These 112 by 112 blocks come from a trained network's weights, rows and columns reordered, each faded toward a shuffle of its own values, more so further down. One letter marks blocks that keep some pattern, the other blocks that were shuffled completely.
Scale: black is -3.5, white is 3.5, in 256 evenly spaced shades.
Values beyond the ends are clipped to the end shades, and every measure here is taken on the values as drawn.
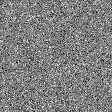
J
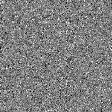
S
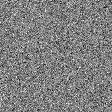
J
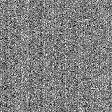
S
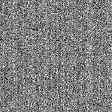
S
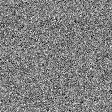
J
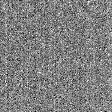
S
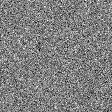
J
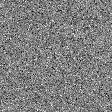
J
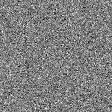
J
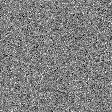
J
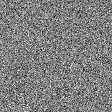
J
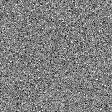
J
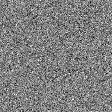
S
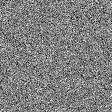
J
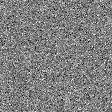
J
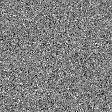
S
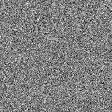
S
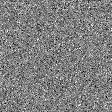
J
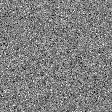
J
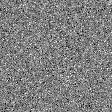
J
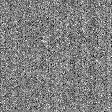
S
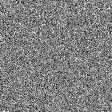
J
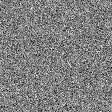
J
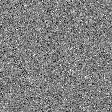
J
